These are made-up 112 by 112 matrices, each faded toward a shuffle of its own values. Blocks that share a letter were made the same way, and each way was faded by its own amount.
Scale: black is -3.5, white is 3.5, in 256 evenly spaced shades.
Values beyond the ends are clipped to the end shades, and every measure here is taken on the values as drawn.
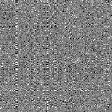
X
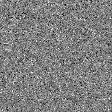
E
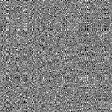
X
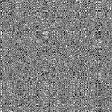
X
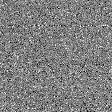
E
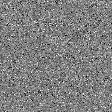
E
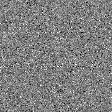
E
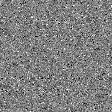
E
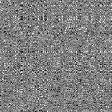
X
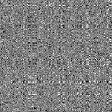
X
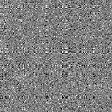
X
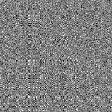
X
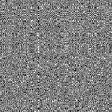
X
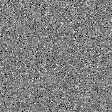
E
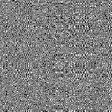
X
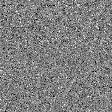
E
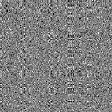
X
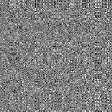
X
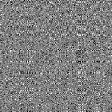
X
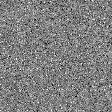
E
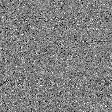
E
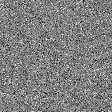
E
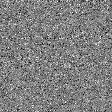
E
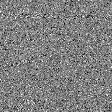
E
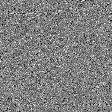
E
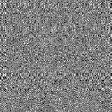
X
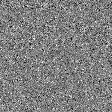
E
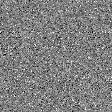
E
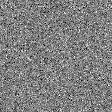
E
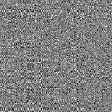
X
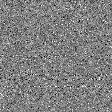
E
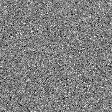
E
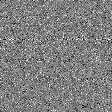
E
